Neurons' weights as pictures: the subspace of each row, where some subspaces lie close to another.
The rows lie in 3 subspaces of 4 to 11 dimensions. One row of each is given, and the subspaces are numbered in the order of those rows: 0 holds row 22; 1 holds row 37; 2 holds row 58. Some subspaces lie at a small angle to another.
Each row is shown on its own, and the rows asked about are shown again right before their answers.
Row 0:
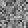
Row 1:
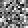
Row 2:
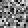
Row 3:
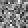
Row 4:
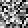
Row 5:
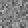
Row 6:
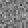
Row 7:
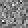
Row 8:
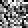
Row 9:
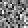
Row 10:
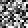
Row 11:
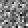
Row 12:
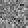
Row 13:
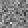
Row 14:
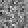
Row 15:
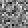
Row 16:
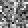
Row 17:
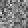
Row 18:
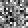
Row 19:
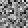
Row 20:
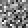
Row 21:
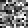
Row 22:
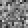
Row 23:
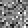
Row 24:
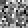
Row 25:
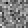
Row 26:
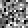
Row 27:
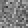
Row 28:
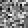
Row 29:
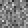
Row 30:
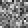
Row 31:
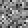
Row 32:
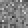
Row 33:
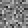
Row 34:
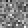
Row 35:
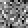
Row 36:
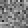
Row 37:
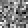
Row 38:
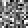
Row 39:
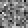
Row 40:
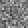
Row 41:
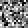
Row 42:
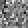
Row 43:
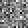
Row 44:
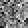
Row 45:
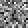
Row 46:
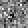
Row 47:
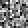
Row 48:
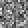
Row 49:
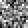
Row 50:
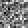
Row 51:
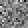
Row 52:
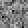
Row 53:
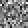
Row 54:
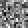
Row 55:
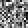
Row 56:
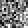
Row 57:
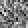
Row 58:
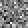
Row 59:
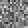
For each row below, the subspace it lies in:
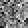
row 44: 2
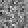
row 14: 0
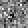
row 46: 0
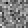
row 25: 0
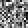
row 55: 0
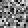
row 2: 2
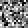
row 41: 0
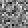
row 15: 0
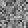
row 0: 0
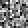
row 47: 0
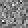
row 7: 2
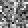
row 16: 1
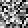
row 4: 2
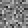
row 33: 2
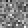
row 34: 2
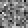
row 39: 0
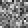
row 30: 0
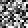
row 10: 2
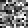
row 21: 0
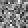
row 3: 2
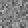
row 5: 0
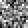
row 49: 0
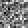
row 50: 0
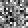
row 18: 2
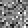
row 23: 2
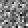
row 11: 2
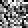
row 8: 0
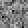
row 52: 0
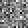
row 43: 0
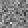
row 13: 2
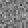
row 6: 0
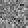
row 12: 2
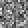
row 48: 0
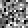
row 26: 2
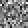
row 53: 0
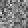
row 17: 1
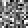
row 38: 2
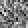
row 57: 1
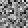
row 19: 0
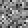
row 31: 0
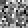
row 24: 1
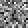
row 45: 2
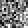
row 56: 2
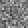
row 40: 0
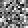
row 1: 2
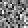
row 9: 2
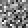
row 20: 2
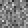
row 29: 2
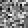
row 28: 0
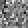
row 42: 1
